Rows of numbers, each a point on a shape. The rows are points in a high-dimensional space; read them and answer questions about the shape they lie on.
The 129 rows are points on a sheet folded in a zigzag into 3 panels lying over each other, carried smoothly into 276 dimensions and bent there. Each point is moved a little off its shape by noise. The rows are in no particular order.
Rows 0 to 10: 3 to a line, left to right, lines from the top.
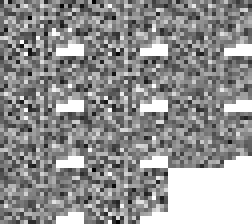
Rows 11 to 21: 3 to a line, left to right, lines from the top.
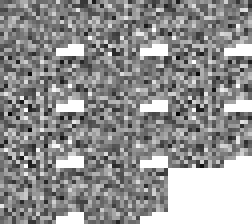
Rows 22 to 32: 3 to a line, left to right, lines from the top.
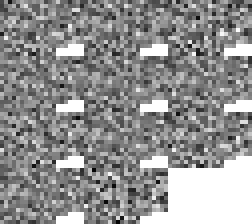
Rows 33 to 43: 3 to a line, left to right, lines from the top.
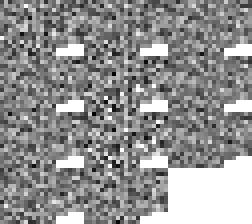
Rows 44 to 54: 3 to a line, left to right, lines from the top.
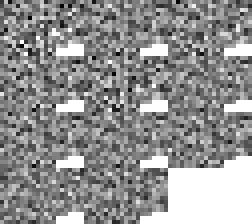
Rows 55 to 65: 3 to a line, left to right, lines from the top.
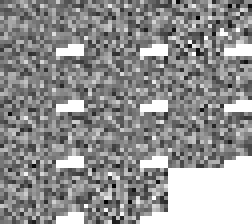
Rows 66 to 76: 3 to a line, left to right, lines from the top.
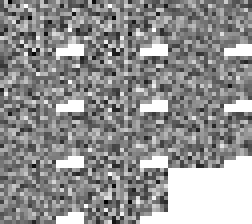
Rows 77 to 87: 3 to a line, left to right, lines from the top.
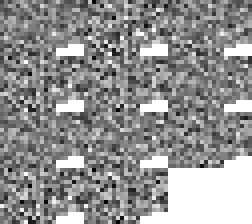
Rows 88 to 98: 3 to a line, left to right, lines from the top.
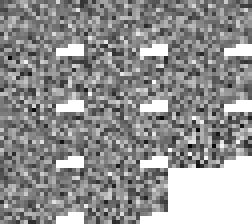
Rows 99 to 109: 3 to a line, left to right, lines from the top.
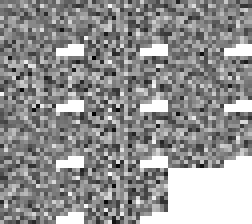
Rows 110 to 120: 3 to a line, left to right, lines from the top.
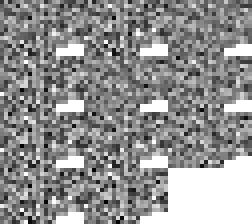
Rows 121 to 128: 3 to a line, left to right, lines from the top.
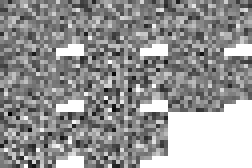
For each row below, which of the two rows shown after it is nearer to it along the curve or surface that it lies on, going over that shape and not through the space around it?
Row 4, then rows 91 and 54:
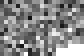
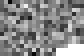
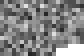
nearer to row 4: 54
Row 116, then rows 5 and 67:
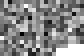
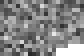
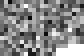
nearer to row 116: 67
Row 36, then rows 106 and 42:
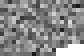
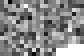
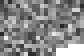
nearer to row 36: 106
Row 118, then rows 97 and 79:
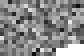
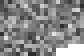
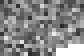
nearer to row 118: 97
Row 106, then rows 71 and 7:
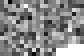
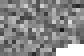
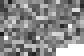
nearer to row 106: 7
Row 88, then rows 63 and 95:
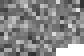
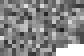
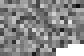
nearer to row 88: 95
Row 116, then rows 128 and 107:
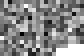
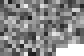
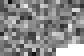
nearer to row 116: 128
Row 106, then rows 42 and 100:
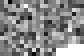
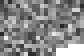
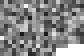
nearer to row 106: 42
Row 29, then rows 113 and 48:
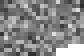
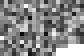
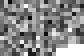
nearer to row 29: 48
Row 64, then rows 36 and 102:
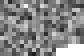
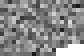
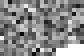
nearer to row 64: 36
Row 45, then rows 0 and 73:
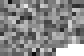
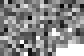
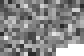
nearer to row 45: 73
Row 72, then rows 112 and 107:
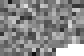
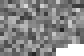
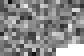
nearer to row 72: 107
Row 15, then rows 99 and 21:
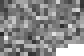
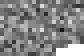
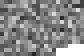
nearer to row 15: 21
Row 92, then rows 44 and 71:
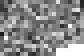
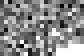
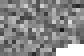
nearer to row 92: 71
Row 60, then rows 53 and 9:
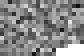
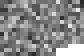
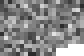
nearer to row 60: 53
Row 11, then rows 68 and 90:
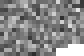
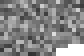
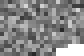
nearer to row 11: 90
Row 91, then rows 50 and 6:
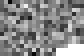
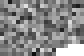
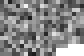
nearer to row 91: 50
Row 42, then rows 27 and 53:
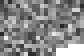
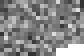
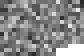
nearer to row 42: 27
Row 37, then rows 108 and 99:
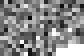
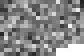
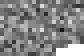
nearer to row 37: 99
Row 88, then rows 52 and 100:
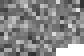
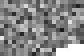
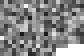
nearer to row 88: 52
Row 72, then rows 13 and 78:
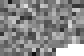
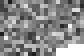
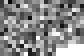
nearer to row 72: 13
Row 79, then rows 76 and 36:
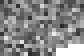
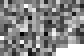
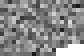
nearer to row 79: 76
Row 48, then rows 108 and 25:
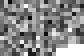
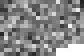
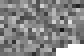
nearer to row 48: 25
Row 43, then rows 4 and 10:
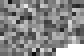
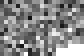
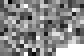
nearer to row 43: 10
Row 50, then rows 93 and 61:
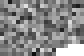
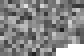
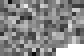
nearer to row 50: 61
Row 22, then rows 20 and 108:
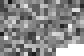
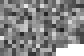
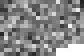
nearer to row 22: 108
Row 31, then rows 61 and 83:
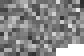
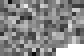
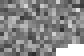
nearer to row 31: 83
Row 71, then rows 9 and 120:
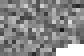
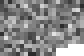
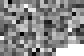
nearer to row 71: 9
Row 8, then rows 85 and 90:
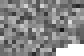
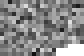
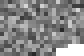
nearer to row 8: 90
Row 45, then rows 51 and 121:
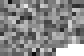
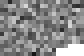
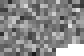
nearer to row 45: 51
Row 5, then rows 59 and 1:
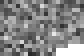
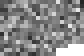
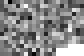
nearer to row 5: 59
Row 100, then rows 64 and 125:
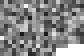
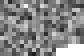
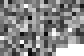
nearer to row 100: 125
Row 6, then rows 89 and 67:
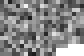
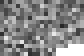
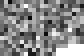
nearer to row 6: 67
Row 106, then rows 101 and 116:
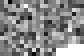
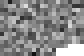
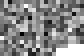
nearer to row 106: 101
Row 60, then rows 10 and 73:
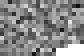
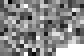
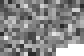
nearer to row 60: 10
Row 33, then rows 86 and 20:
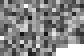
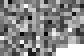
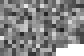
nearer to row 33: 20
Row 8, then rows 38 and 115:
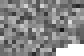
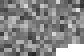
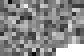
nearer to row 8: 38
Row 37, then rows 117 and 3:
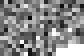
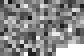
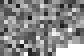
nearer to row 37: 3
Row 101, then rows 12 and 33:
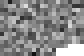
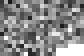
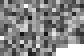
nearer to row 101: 12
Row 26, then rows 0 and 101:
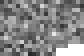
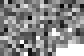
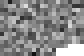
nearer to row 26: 0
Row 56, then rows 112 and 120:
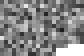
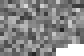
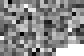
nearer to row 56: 112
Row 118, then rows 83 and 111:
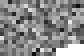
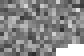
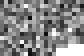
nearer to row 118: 83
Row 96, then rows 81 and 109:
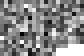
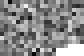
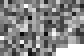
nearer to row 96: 109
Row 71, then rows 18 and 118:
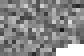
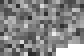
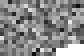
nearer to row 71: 118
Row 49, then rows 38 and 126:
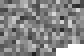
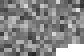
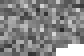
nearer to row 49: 38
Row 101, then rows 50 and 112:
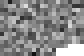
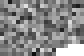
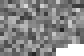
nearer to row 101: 50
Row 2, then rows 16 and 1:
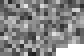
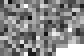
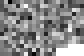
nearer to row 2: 16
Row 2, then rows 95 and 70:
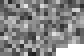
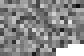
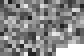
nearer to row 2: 70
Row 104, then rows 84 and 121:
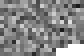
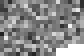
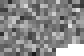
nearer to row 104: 121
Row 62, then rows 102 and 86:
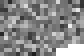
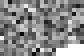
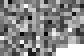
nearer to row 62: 102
